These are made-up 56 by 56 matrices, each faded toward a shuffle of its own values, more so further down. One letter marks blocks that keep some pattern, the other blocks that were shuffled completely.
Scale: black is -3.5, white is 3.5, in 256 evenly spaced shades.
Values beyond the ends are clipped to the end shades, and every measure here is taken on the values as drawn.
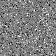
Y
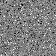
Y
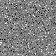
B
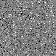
B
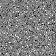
B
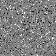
B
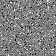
Y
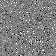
B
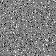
B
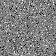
Y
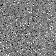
Y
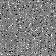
B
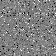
B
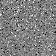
Y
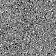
B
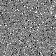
Y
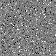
B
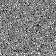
B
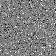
B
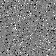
B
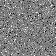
Y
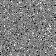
B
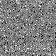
B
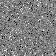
B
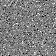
Y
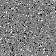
B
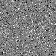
B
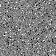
Y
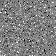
B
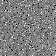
B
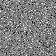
B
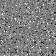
B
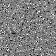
Y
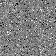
B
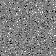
B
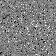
Y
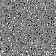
B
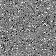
Y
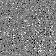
B
